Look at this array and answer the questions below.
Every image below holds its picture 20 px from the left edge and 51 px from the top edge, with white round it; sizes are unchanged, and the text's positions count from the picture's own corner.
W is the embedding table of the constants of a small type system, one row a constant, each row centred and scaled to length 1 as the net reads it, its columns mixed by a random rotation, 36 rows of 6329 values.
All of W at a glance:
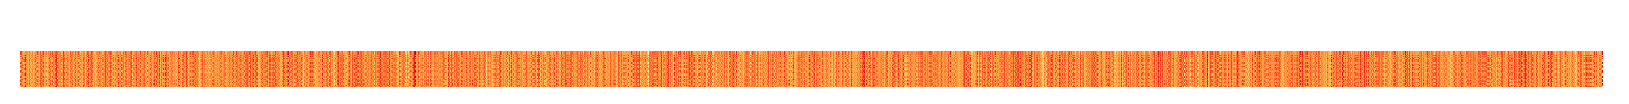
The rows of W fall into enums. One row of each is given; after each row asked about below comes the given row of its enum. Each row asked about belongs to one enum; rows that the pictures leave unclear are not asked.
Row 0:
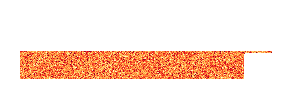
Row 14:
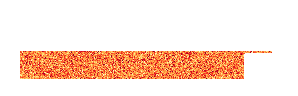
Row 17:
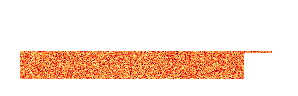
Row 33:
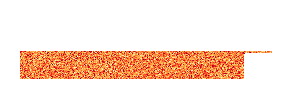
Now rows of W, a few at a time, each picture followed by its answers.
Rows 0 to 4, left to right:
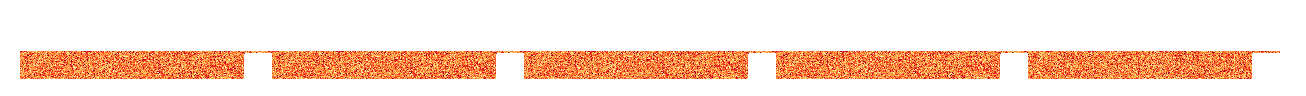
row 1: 0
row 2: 0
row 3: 0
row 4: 17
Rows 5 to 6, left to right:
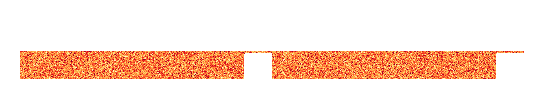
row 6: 17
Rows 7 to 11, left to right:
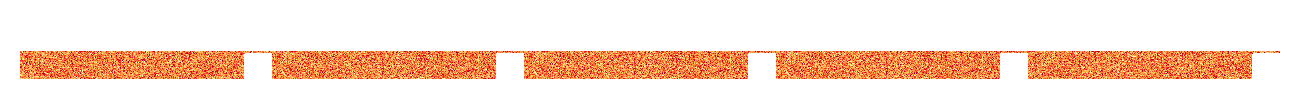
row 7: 14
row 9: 17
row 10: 17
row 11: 0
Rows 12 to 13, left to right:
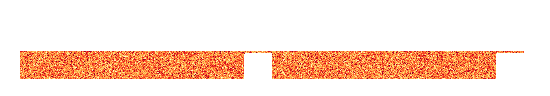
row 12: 0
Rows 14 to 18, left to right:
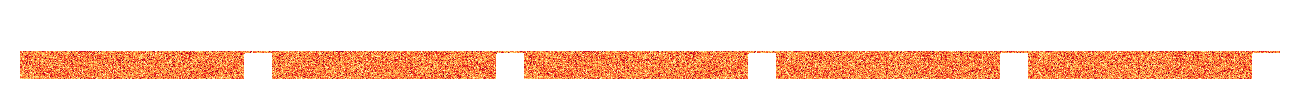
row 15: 0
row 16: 14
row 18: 17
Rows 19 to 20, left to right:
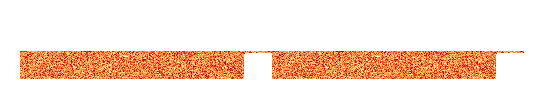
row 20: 0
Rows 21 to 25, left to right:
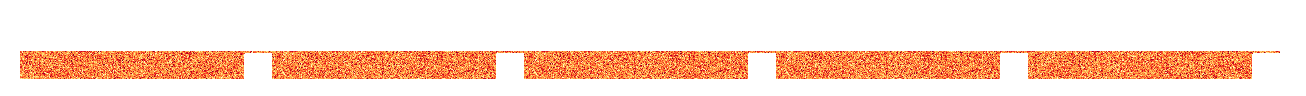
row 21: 14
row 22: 17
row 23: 17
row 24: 17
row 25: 0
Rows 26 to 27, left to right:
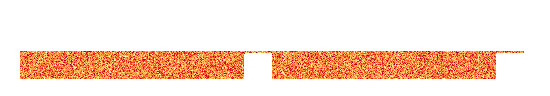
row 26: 0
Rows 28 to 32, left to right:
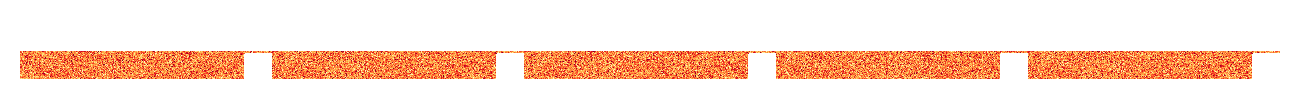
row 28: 14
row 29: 33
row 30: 0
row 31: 17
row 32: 33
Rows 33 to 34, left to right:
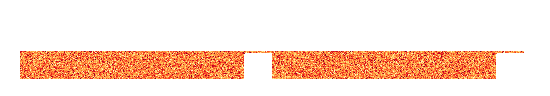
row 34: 14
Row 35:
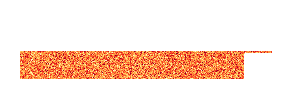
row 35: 17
